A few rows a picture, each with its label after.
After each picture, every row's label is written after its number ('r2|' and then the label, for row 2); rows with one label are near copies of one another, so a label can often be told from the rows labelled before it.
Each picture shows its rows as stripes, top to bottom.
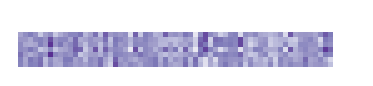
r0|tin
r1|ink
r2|ink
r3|tin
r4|ink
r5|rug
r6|rug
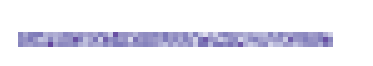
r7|rug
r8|tin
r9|ink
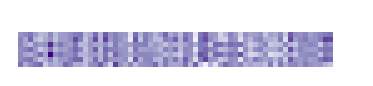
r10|tin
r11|tin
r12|ink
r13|tin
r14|ink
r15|tin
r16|rug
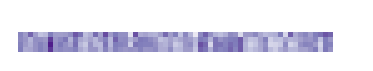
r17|tin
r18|ink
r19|ink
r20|ink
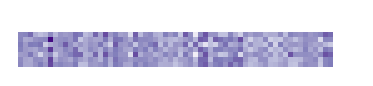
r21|tin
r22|ink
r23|rug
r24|ink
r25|tin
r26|ink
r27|ink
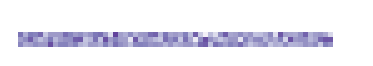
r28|rug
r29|tin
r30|ink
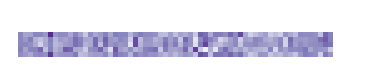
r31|ink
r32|tin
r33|tin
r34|rug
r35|ink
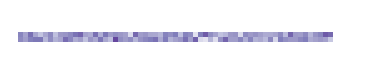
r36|tin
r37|rug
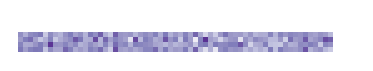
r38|rug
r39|tin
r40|ink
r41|rug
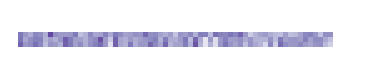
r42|ink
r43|rug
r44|rug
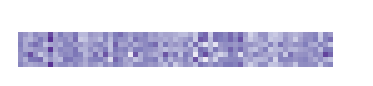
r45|ink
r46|ink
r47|rug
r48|ink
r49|tin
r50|rug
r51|ink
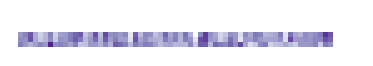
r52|tin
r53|tin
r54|ink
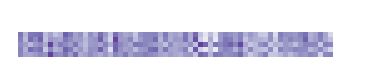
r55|rug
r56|rug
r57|ink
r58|rug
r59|ink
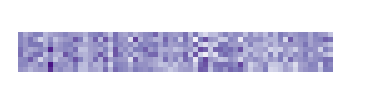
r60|rug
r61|tin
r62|rug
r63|ink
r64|rug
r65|tin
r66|ink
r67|ink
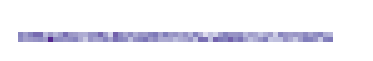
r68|rug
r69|ink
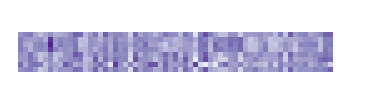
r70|tin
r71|ink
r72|ink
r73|ink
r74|tin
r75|tin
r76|rug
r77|tin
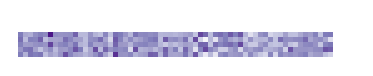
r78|ink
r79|rug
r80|ink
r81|tin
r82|rug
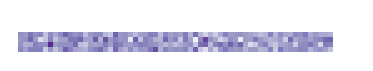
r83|rug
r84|tin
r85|ink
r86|rug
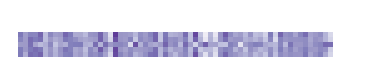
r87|rug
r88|rug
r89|tin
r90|rug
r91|rug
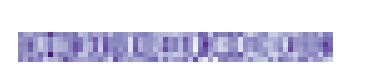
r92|ink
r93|tin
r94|tin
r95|tin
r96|ink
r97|rug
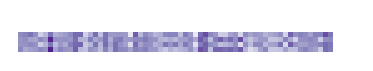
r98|tin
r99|ink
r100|tin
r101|ink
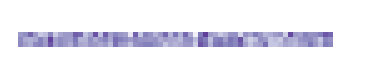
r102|tin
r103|ink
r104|ink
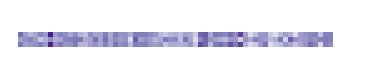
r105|ink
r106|tin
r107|ink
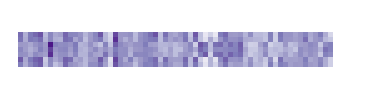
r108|rug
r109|rug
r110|ink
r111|ink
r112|ink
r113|rug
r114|rug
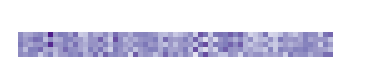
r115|ink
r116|rug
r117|ink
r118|rug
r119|tin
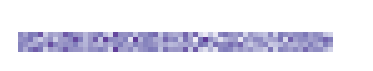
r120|rug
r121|tin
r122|ink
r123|rug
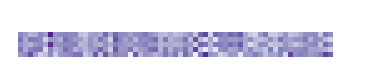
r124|ink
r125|rug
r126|ink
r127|rug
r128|tin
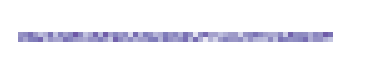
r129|tin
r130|rug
